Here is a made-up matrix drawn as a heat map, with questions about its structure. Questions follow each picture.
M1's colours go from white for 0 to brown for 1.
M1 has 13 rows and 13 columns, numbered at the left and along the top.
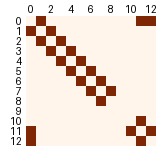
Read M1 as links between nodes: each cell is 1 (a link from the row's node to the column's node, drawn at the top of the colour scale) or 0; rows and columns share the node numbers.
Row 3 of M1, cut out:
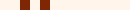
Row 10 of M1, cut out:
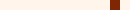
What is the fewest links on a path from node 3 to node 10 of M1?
5
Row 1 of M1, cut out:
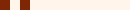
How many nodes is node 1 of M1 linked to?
2
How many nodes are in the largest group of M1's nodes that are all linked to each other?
3
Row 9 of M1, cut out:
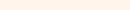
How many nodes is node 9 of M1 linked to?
0
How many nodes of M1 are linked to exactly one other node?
2
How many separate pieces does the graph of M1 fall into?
2
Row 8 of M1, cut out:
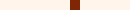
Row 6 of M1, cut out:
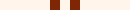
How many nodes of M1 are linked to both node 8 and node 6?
1
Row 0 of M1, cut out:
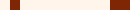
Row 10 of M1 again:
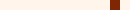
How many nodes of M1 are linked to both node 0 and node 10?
1
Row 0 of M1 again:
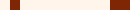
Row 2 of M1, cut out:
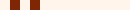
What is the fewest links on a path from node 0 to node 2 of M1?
2
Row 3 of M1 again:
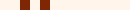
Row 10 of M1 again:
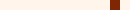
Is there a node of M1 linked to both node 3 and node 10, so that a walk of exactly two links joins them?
no
